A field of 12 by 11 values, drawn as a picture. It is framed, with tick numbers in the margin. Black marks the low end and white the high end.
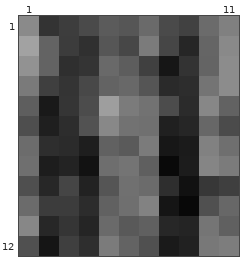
Average level on the scale: 30%. Grain: streaks running down. Stripes: upright, repeating 2 times.
